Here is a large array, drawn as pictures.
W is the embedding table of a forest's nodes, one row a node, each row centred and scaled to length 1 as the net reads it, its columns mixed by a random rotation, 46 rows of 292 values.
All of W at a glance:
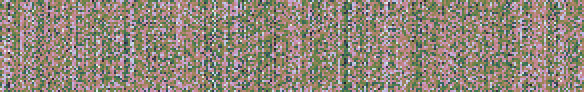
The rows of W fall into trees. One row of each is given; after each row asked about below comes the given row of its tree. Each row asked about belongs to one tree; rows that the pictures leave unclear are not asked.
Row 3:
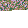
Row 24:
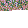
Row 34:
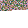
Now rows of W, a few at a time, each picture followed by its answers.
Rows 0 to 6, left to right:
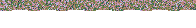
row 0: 24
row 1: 3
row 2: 3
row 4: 3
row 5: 24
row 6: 3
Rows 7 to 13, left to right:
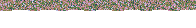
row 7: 3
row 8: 24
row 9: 24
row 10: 3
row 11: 24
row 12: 3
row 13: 24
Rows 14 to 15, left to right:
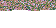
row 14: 3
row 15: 3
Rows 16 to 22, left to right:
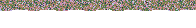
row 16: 24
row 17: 24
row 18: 3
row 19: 24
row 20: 3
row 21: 24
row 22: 24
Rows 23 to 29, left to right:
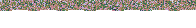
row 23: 34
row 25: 24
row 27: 3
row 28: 34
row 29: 24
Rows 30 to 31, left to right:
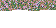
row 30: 24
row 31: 3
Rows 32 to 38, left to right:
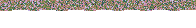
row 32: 3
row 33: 24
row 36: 24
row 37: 3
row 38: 24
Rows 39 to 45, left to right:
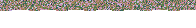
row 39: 34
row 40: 24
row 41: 3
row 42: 3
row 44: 34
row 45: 3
